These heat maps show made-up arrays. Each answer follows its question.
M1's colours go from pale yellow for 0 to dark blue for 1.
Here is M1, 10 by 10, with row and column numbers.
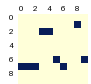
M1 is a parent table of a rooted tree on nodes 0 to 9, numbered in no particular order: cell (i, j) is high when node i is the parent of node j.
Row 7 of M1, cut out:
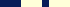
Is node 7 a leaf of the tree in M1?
no
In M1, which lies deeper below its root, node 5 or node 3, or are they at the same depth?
the same depth
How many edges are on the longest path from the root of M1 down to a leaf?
2
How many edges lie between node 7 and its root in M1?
0
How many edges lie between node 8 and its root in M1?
2
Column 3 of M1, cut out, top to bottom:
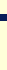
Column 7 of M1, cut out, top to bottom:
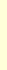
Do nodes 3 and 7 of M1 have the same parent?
no
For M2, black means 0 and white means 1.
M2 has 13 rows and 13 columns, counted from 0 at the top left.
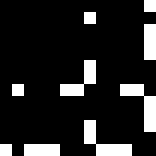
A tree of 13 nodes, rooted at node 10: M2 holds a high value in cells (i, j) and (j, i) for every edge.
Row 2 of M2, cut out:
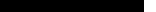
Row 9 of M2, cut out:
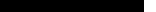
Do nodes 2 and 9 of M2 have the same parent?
yes
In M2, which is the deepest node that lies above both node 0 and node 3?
12
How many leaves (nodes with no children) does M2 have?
10
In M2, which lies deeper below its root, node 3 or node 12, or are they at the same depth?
node 3
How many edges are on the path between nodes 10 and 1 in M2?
2
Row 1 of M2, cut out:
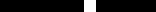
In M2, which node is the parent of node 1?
7
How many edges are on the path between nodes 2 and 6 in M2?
4
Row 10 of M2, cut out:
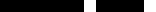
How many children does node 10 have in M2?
2
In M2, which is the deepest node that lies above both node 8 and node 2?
12
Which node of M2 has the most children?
12
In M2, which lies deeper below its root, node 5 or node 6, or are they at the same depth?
the same depth
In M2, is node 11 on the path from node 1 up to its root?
no
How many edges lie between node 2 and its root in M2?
2
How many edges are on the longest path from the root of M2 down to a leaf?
2
